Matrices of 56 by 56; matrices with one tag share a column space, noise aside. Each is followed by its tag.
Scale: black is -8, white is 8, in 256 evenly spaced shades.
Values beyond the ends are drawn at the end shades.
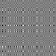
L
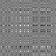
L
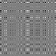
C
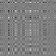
C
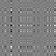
L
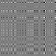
C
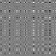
C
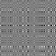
L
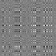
L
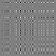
C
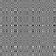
L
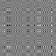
L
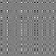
C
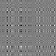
L
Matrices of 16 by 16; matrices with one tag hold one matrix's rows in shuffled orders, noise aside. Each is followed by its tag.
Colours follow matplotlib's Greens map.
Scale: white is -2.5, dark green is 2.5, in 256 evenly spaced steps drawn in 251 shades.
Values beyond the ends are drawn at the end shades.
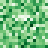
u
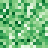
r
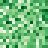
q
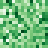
q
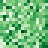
q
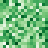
q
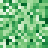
q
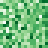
q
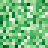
r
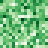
u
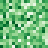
r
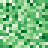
q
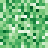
u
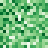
r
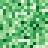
u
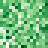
q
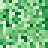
q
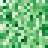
q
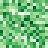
u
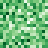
r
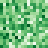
r
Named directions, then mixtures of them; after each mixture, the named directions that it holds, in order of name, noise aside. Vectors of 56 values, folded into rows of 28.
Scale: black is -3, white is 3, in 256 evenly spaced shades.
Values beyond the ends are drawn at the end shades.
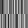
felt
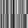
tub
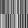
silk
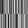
felt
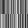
silk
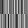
felt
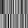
felt, silk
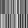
silk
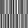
felt, tub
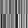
felt, silk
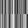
tub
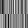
felt, silk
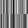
tub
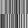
silk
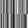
tub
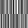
felt, tub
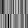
felt, silk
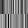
felt, silk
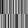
felt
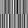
felt, tub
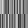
felt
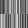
silk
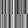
tub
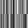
tub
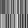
silk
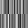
felt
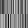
felt, silk
